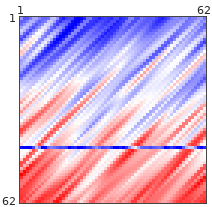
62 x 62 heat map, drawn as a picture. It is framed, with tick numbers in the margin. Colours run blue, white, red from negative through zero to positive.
The field climbs toward the bottom. The top middle is the calmest part. The grain runs diagonally up to the right. Row 44 stands out from the rest.
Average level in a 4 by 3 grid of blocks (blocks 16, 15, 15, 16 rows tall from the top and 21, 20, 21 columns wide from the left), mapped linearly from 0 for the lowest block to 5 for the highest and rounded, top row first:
001 | 222 | 333 | 545
